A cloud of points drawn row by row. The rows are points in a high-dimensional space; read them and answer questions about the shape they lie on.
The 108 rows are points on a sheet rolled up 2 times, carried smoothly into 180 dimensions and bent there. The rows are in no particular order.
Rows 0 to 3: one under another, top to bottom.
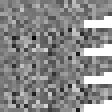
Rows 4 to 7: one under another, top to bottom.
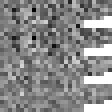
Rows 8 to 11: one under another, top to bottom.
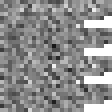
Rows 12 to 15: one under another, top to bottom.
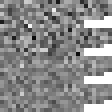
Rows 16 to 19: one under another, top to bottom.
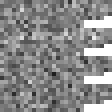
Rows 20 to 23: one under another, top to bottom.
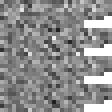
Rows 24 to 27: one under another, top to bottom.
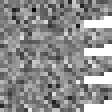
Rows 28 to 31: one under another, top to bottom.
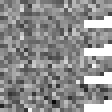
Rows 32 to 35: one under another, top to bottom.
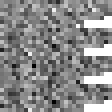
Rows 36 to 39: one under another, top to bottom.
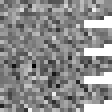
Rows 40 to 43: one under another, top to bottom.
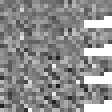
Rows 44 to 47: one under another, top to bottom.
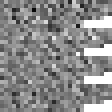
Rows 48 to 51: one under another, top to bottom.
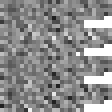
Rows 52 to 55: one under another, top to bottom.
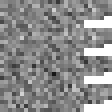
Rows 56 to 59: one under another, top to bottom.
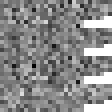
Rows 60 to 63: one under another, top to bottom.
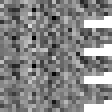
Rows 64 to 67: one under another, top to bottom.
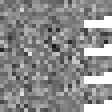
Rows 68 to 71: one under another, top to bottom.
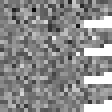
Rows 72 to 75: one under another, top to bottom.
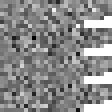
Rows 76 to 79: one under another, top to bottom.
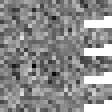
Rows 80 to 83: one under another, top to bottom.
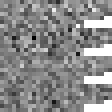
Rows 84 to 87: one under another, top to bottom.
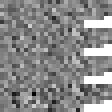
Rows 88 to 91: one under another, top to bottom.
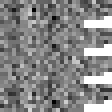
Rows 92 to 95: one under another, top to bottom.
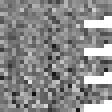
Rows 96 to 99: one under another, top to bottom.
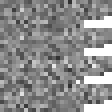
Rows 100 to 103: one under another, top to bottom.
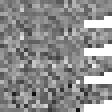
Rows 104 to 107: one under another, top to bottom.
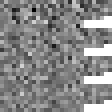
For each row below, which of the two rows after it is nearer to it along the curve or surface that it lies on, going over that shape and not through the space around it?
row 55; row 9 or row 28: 28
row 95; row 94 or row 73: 73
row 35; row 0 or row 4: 4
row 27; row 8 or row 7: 8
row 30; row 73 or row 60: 60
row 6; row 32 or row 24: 32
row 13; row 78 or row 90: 78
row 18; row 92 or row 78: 92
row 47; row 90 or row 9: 90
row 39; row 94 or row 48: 94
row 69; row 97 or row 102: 102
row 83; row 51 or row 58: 51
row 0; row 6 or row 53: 53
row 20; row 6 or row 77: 77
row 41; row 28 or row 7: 28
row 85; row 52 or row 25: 25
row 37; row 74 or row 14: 14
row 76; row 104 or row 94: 94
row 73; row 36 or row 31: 31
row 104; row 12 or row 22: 12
